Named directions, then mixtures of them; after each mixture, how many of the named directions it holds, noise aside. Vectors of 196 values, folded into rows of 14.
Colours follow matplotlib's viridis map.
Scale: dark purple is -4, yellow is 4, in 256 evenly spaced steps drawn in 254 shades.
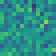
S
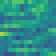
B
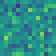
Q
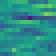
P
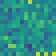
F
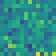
one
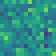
three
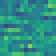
three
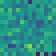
one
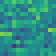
two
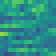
one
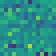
two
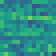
three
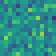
one
